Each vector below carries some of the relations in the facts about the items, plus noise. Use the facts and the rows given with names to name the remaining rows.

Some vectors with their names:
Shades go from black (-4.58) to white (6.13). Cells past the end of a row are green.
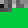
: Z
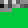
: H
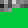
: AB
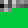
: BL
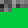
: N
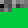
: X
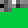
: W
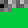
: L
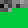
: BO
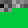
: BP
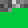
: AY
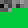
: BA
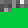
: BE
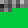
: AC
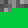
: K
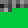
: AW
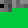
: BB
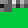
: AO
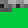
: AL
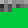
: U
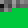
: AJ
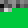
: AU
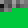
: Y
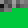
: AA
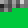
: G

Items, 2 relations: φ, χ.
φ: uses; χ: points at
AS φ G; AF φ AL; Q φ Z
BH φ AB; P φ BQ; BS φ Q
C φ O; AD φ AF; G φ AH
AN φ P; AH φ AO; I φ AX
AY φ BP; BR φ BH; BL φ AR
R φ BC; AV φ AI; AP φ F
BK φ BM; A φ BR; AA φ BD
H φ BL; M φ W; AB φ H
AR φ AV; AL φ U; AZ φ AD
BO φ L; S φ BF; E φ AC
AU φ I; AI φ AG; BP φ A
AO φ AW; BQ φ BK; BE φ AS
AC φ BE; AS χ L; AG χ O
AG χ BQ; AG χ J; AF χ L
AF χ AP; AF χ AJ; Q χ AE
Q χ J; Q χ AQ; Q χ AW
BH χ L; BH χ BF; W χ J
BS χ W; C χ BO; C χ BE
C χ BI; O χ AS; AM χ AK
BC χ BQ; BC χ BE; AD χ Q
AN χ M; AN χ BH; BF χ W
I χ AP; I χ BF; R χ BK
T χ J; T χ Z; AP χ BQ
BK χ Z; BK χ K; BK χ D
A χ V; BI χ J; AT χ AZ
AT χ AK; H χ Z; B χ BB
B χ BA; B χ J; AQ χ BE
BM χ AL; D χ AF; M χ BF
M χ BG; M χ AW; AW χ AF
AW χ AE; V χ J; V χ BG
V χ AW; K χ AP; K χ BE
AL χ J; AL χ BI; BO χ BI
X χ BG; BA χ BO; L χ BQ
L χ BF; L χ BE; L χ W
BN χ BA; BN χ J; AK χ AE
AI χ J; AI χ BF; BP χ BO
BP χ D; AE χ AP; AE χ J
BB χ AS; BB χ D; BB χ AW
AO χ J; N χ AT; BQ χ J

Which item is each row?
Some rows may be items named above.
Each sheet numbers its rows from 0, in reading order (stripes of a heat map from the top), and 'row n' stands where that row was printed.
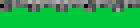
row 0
BB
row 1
U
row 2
AZ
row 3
M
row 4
AT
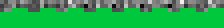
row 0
BC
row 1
Q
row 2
BR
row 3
Z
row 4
Z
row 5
AF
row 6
W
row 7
AY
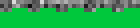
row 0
A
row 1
BI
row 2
U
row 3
C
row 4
K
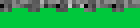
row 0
D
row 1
AE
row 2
BS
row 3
BB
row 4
O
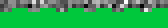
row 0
AP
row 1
H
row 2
AK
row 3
BF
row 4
BQ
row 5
I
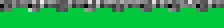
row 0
R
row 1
AI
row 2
AE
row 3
AG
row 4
AD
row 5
AO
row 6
AS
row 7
V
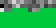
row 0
BH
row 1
AQ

